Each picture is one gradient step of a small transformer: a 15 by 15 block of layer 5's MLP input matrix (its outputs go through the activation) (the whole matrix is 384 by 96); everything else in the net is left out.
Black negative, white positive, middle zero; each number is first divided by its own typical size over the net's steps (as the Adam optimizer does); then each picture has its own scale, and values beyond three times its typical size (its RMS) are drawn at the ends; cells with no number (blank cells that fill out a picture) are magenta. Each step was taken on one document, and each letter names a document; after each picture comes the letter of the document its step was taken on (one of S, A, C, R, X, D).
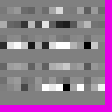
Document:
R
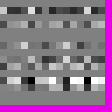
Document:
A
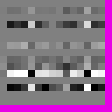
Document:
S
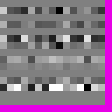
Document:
R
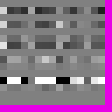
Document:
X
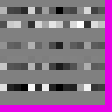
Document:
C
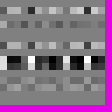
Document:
A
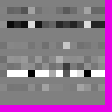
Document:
S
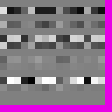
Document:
X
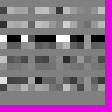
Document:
X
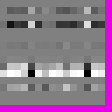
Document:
S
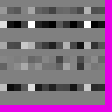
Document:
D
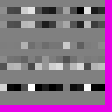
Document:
D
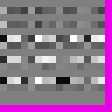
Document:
X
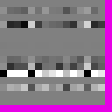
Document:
S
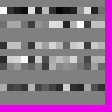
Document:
A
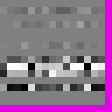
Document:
S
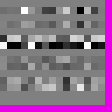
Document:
C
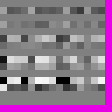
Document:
X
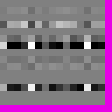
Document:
C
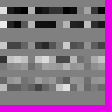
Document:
D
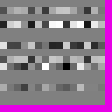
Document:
A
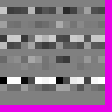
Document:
X
